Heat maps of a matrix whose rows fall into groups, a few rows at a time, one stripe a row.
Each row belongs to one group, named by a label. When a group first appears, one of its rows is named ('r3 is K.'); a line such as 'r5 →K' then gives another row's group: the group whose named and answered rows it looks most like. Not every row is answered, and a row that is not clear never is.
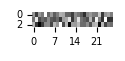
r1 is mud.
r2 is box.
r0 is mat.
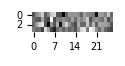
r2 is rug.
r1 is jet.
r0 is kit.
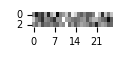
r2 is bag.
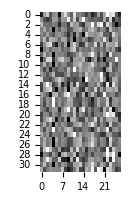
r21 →rug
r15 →rug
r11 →bag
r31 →kit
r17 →mat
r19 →box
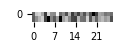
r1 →rug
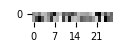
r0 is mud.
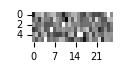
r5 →mat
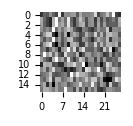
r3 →mat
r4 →rug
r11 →kit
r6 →rug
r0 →jet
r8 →mud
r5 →mat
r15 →mud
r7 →box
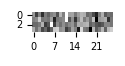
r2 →jet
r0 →bag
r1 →bag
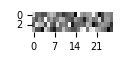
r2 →mud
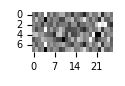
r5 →kit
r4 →mud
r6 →mat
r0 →mat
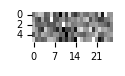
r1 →jet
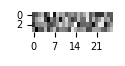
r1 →rug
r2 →box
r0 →jet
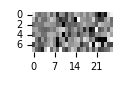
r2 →kit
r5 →jet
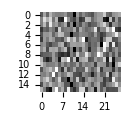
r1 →mud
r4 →kit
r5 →box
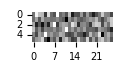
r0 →mud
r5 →rug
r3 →bag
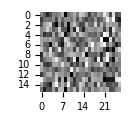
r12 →kit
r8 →box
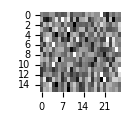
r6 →mat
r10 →mat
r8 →bag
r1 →box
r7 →kit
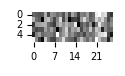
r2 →box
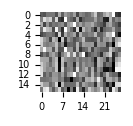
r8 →box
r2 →bag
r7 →mud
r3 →mud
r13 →kit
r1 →mud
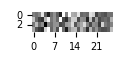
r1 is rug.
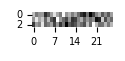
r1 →mud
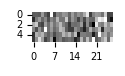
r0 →jet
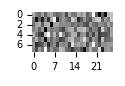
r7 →mat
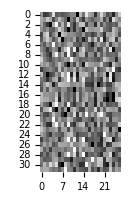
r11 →jet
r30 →mud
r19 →rug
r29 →kit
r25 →box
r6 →mat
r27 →bag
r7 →box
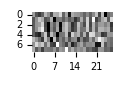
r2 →rug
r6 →mud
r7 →bag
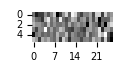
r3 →mat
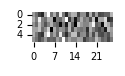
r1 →bag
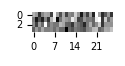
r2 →mat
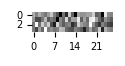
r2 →mud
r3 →mat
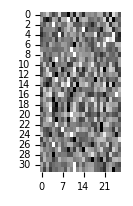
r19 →rug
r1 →box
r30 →bag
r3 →box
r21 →rug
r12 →rug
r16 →kit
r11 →bag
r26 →mat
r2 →mat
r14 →box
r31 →bag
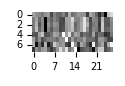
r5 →bag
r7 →box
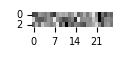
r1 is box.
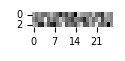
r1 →mat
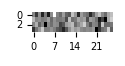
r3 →kit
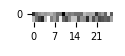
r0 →kit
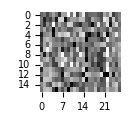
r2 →mat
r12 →mud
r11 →box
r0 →box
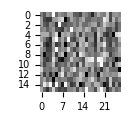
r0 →mat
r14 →mud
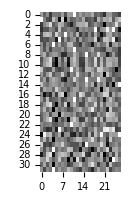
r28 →kit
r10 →rug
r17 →bag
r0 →bag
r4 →mud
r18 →rug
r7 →bag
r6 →mat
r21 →rug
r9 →rug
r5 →jet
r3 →jet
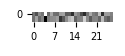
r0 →mat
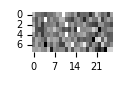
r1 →mat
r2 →bag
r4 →bag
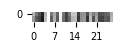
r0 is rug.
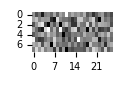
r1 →mud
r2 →rug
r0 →bag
